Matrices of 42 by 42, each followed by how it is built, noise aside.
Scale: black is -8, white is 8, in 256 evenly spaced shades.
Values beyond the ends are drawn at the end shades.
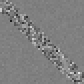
banded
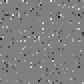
sparse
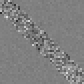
banded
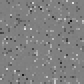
sparse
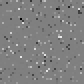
sparse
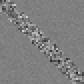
banded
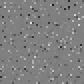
sparse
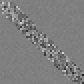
banded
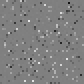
sparse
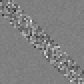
banded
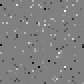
sparse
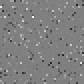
sparse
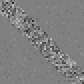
banded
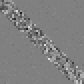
banded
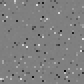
sparse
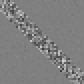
banded
